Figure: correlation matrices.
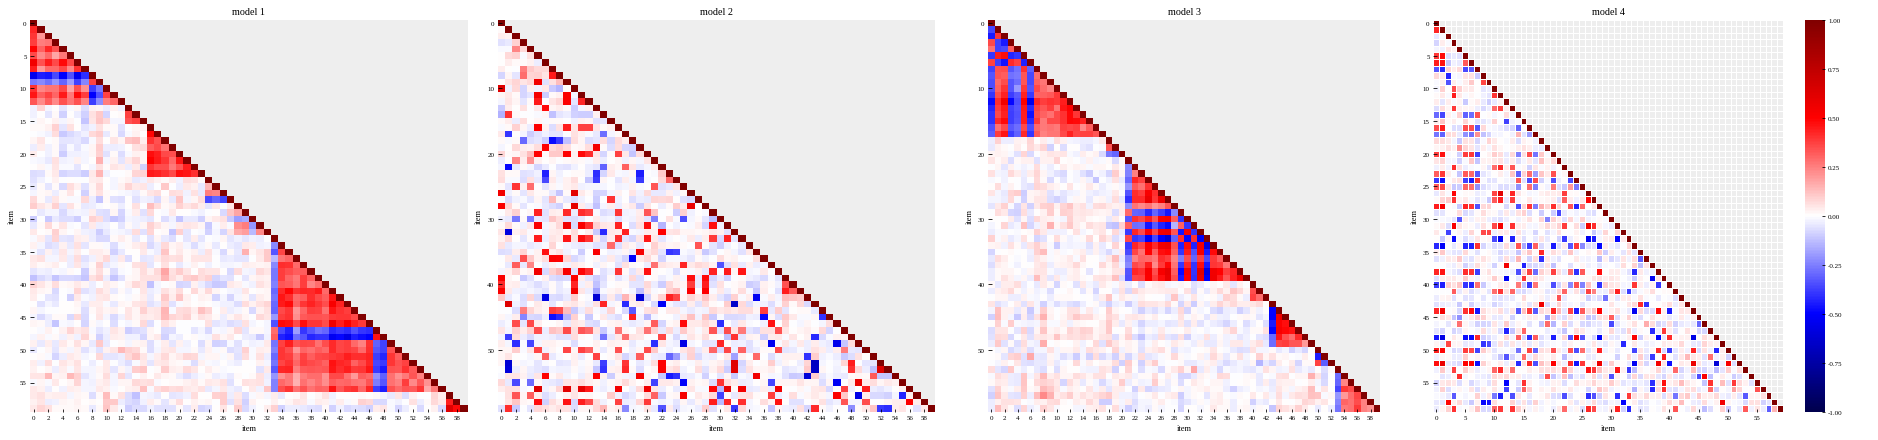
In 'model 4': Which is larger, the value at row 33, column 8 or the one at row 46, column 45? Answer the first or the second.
the first
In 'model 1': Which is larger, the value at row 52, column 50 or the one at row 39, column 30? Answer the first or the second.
the first
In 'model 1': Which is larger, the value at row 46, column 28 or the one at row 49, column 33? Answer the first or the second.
the first
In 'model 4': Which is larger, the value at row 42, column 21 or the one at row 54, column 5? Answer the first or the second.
the first
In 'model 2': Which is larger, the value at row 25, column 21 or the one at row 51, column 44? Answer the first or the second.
the first
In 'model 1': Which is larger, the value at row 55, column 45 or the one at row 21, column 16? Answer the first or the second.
the second
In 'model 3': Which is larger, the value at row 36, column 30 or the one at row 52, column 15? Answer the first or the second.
the first
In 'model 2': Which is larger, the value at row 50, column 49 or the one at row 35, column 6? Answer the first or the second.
the second
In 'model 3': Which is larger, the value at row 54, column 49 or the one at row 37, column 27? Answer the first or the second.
the second
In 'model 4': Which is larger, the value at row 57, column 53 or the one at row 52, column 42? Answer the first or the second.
the second
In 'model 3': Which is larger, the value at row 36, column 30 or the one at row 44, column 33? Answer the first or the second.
the first
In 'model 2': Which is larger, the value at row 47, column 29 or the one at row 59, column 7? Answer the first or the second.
the first
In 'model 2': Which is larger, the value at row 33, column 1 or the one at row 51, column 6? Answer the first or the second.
the second
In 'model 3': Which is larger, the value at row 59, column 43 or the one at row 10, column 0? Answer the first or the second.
the first
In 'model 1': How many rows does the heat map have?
60
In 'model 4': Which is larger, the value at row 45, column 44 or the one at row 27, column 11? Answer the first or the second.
the second
